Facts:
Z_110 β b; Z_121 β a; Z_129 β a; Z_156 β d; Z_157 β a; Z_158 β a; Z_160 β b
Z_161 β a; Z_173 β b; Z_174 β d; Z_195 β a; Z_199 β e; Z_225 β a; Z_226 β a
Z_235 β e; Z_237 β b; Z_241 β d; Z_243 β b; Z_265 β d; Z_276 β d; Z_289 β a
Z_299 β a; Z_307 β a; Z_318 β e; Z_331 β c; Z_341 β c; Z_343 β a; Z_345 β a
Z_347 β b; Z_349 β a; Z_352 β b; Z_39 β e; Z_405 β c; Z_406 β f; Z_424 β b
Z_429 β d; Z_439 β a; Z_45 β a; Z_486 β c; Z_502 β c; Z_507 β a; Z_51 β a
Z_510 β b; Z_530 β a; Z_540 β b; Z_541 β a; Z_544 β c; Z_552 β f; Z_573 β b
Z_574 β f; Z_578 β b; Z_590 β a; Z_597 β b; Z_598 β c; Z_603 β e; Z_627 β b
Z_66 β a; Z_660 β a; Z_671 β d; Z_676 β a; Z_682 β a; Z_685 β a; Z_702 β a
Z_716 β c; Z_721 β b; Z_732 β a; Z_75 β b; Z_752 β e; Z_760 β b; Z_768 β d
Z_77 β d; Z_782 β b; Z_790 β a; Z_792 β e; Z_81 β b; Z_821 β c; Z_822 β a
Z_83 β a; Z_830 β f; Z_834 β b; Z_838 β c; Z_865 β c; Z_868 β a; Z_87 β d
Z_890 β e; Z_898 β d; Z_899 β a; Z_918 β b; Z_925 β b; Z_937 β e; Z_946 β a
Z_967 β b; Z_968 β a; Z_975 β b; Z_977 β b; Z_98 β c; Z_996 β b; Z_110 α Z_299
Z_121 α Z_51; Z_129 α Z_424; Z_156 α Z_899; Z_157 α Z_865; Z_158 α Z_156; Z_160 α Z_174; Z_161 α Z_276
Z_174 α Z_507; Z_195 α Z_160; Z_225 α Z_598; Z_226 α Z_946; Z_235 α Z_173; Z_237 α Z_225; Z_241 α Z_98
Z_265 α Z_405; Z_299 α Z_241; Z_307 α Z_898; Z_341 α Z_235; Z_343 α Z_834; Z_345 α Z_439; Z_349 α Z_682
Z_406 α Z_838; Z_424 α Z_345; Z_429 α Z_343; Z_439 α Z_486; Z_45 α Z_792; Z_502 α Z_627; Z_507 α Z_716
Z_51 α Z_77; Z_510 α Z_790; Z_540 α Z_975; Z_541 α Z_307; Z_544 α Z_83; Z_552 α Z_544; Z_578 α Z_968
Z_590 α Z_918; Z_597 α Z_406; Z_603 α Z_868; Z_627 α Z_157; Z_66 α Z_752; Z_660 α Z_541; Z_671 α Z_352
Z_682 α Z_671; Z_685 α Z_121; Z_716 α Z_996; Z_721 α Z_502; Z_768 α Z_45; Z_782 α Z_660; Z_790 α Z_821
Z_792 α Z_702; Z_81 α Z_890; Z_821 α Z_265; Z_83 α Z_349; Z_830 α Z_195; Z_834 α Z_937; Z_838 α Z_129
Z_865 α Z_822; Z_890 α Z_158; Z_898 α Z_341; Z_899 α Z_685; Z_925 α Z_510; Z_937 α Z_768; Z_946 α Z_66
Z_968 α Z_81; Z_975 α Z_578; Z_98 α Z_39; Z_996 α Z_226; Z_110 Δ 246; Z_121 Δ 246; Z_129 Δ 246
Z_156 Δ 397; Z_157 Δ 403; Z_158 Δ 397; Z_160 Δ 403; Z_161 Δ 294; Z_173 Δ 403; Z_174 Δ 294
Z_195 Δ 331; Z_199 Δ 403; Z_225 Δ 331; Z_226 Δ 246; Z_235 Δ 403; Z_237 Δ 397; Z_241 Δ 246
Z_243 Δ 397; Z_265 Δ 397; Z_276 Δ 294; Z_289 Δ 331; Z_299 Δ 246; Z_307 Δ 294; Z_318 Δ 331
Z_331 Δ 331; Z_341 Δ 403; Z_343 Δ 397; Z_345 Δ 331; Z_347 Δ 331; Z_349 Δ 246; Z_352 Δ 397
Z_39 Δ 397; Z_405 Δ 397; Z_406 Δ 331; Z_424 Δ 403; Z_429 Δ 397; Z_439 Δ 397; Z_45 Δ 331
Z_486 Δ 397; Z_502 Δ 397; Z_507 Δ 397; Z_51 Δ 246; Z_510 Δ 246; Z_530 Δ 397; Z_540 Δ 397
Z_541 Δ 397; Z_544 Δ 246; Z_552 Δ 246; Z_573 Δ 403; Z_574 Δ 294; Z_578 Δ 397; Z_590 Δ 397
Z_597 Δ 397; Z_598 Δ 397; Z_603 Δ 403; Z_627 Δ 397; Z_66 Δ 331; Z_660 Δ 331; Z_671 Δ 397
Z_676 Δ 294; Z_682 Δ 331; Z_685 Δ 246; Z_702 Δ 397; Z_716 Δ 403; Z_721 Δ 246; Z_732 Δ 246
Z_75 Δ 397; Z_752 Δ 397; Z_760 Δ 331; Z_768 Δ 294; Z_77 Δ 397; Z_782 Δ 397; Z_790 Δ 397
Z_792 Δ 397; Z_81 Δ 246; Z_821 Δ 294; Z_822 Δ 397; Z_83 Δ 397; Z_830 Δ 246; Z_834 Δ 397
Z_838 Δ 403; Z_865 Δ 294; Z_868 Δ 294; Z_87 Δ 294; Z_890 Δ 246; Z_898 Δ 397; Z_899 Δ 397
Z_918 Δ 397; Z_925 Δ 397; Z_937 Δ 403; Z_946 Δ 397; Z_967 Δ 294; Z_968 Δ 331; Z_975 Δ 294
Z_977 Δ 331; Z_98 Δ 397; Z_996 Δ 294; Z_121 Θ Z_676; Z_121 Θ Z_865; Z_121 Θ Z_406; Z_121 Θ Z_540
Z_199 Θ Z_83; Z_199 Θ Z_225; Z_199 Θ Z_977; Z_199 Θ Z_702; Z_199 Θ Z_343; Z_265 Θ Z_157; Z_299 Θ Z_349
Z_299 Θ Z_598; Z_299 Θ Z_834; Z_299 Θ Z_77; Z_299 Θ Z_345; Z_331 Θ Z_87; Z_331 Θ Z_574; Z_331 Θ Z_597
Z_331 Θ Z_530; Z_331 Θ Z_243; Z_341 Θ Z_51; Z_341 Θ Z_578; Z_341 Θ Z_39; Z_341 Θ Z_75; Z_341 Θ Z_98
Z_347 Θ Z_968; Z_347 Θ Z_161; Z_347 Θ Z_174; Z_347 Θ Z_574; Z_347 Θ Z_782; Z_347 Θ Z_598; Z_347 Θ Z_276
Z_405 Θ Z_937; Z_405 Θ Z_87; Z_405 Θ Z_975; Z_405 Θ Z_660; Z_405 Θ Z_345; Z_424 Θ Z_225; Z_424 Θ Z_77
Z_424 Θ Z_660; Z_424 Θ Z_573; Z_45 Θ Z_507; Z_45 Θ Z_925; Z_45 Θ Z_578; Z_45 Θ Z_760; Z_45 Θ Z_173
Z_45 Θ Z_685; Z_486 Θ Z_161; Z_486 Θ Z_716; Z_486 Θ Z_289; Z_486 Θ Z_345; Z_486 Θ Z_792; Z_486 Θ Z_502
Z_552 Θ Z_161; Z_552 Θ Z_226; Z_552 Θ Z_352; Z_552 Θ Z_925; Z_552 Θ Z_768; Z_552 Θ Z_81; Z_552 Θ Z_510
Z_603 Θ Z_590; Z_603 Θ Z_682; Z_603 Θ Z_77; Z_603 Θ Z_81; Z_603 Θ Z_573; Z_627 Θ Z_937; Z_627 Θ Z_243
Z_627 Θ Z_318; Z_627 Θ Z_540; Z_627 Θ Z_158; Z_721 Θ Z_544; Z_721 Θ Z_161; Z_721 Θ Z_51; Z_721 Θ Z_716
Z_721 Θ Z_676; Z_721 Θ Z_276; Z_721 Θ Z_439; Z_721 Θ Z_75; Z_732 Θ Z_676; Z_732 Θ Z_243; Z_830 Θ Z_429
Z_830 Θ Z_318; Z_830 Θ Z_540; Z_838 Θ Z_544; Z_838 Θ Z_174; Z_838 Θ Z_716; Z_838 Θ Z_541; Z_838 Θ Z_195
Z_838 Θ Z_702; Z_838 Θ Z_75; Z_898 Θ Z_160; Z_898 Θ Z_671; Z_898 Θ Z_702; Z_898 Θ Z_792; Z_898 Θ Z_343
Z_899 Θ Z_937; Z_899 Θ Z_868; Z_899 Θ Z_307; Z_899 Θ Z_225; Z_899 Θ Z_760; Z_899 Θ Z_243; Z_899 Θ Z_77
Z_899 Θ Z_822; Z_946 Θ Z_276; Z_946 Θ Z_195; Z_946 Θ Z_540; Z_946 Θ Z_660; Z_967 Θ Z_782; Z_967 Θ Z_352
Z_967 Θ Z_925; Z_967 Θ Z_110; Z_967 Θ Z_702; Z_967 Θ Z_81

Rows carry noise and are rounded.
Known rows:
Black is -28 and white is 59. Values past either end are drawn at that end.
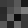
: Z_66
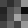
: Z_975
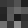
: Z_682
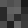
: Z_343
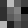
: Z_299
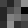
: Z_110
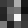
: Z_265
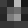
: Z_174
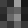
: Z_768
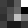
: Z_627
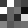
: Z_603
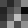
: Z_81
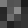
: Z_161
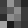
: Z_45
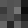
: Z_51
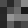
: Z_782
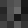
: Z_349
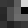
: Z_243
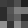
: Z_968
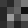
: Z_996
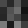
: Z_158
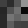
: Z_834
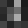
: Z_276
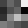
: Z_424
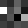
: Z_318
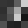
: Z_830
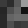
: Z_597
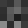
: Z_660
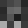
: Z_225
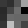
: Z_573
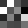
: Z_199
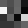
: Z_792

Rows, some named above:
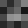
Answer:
Z_75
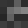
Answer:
Z_195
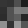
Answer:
Z_968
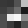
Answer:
Z_347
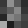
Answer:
Z_45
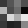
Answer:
Z_486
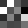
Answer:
Z_199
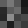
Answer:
Z_702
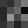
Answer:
Z_996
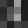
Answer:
Z_276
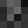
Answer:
Z_226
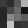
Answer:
Z_160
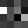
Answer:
Z_318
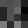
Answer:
Z_685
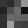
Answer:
Z_173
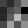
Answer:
Z_81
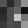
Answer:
Z_578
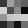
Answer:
Z_838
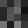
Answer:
Z_158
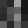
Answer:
Z_87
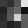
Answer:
Z_540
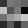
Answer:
Z_341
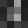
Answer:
Z_276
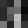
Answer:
Z_156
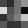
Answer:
Z_331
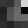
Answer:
Z_243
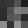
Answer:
Z_968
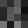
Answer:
Z_158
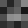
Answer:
Z_75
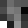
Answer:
Z_899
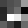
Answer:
Z_967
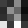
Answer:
Z_77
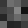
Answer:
Z_946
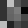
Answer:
Z_299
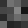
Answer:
Z_946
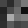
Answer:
Z_352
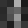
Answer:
Z_429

